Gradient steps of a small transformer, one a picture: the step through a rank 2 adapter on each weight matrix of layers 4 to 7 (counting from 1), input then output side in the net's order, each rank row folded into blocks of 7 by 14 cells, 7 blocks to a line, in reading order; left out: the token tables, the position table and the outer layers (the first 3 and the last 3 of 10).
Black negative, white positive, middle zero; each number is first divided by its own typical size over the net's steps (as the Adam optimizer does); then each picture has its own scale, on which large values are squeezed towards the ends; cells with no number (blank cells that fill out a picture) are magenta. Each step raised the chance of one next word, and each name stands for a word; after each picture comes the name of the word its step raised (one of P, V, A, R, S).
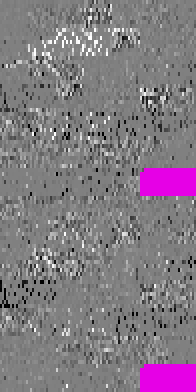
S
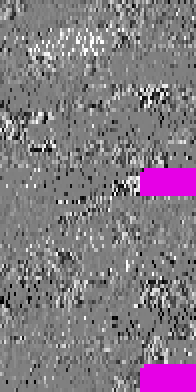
S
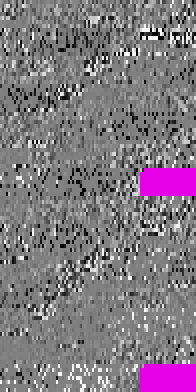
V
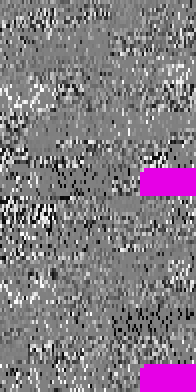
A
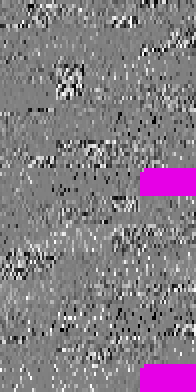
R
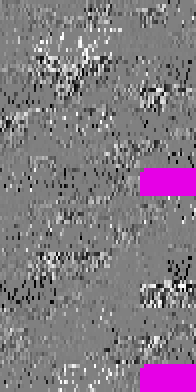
S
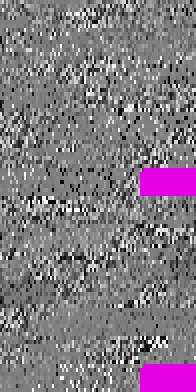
V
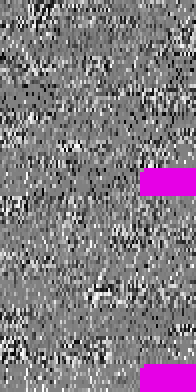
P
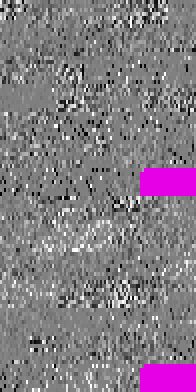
R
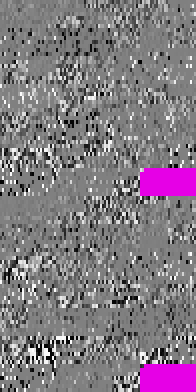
A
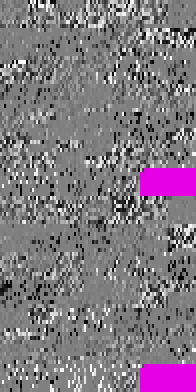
V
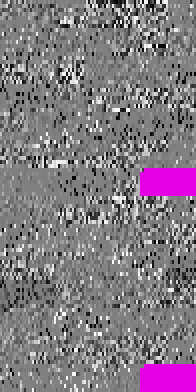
V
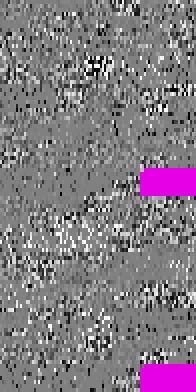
P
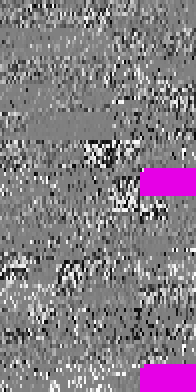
R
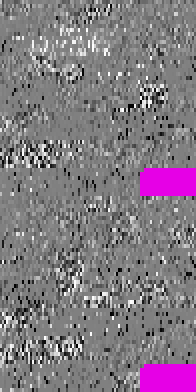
S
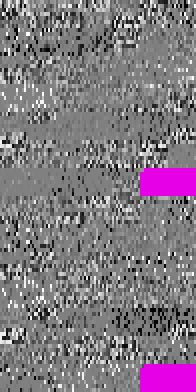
A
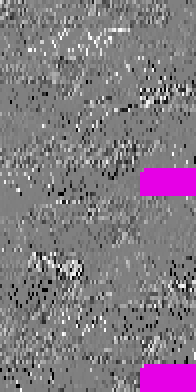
S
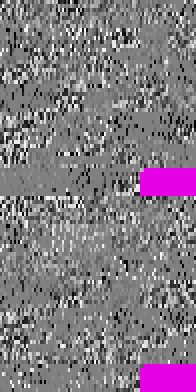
P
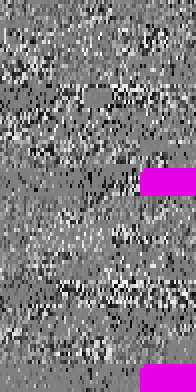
P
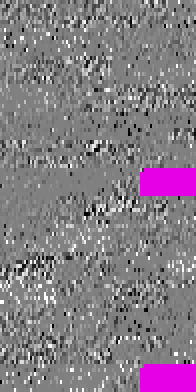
R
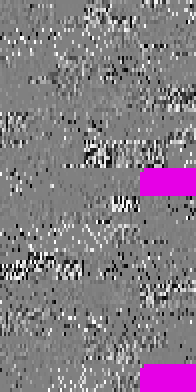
R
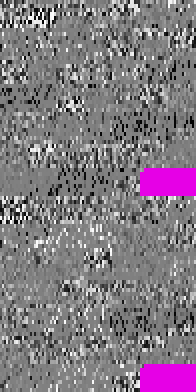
P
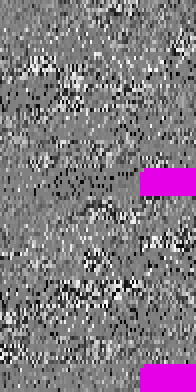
P
